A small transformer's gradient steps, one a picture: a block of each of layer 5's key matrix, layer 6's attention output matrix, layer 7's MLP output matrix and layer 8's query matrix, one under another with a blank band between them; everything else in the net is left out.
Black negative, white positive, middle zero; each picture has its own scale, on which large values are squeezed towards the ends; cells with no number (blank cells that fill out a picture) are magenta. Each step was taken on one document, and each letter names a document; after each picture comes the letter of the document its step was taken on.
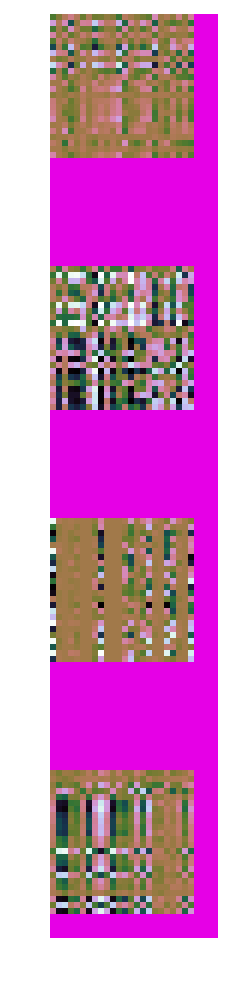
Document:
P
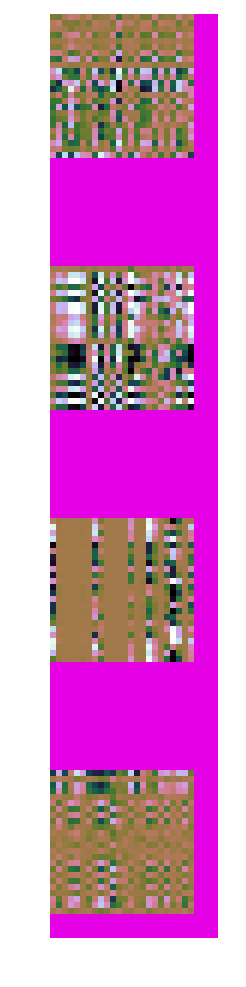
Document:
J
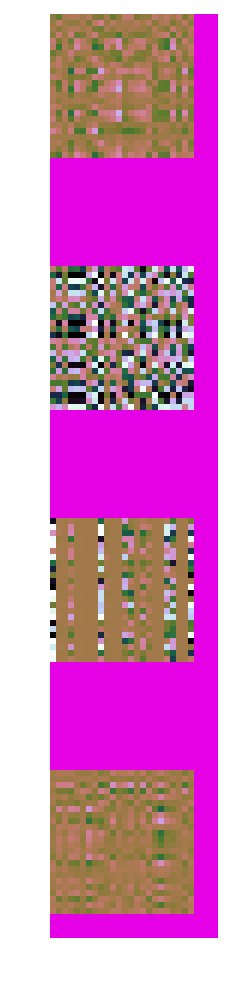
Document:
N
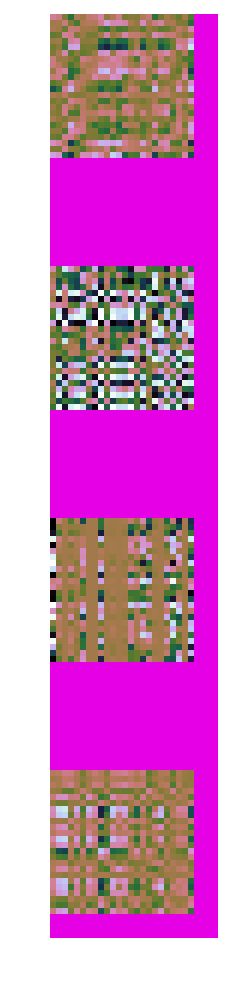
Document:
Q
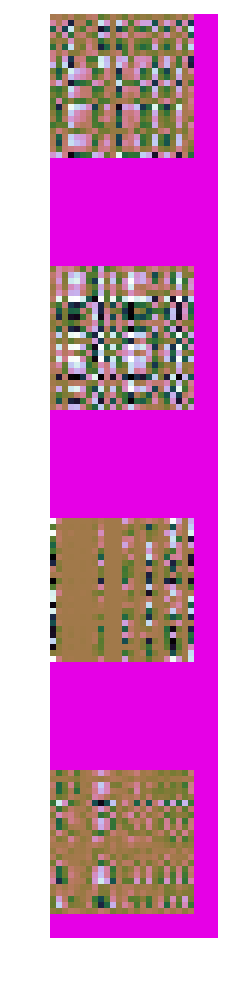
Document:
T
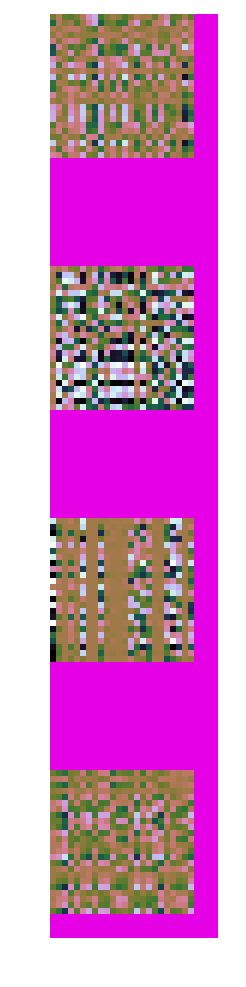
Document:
Q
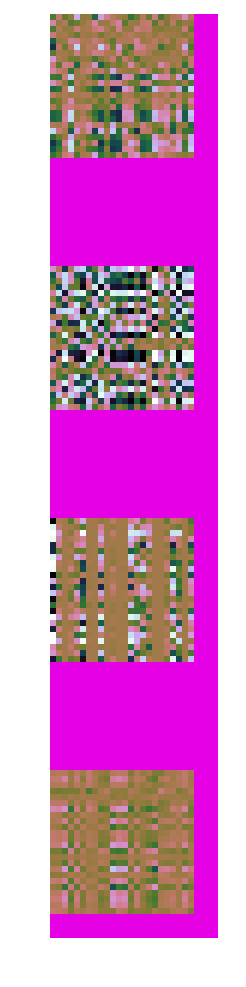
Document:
Q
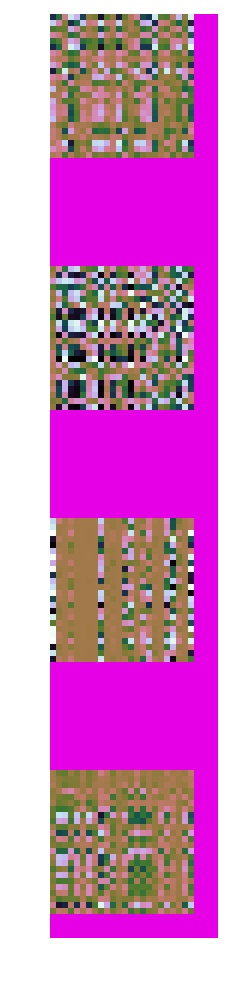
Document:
N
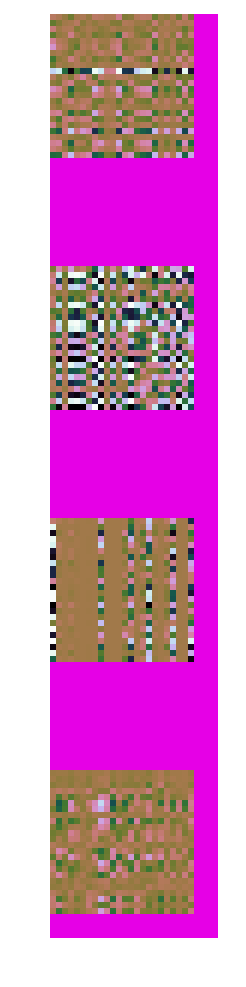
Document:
P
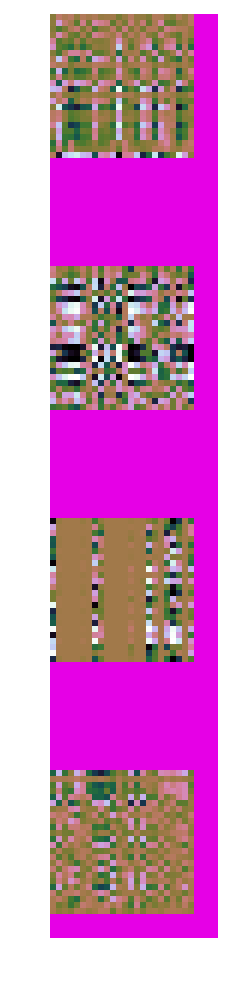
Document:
J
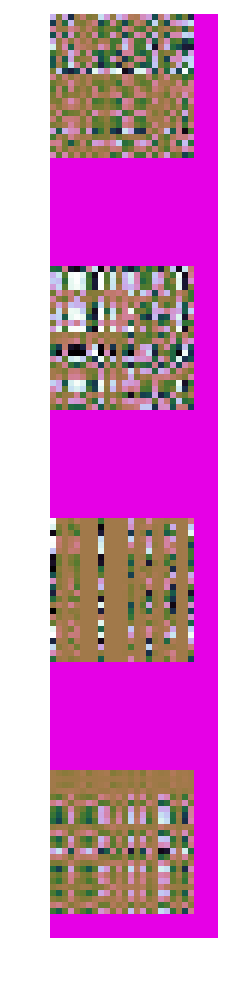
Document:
N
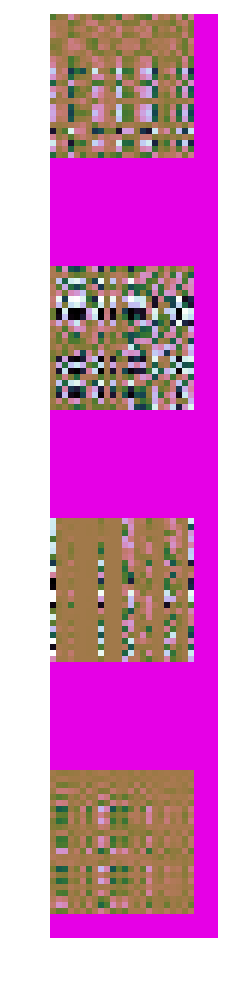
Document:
P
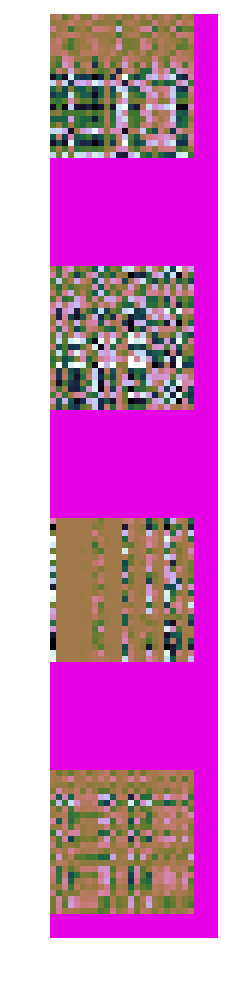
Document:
T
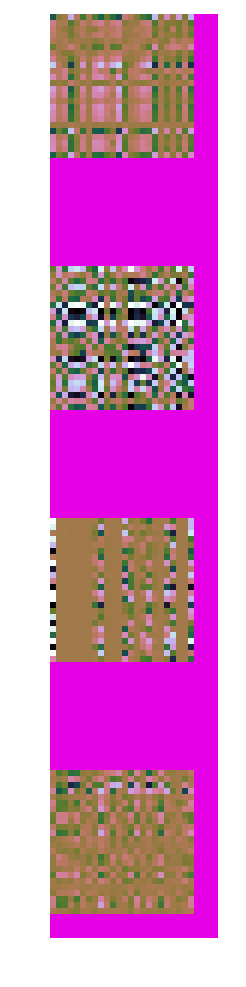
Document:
N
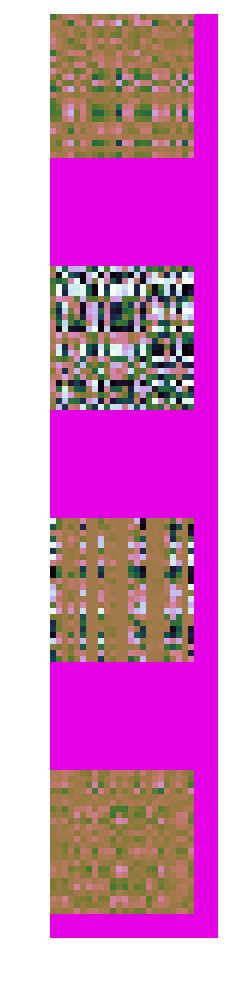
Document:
Q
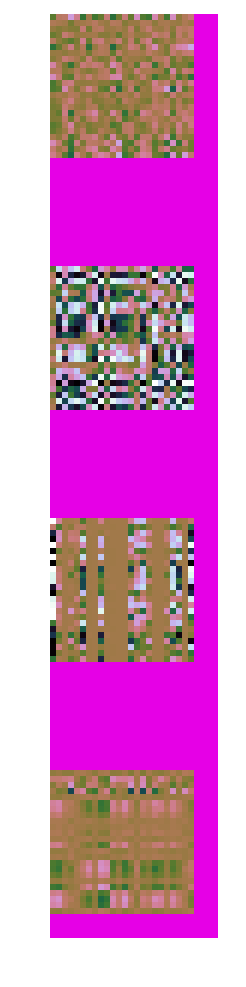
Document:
Q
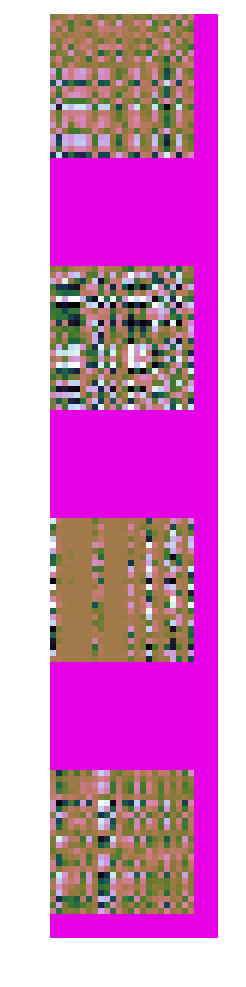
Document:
T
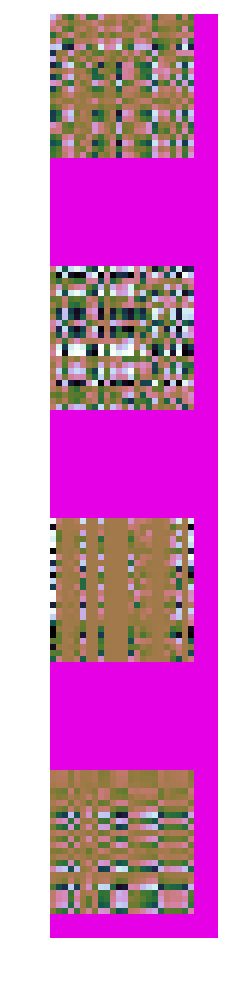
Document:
Q
